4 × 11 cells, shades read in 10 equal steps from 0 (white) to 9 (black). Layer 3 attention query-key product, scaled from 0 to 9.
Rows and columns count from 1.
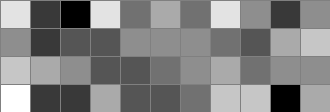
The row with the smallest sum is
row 3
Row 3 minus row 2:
-2 -4 -2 0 2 1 0 -2 -1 1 2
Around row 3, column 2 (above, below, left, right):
7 7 2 4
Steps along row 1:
up up down up down up down up up down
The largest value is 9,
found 2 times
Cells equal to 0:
1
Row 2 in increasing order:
2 3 4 4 4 4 5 6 6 6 7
